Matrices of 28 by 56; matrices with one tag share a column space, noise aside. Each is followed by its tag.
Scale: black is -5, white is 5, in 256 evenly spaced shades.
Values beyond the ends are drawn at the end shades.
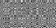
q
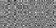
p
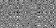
p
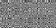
q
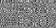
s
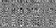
s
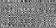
s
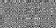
q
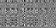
s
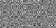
p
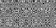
s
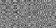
p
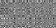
q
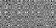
p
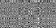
q
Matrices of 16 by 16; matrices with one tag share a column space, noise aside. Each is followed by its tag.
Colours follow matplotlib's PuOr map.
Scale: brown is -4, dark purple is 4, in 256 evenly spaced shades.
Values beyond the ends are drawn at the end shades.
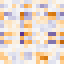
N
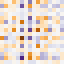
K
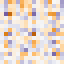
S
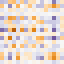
K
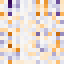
S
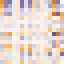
S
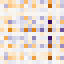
K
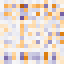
N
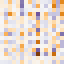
S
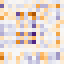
N
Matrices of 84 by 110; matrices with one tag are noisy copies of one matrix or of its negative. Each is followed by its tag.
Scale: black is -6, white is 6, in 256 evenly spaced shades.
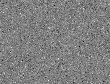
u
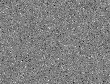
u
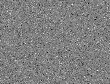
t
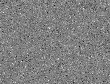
u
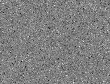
u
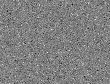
t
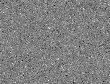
u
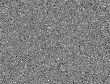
u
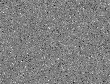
u
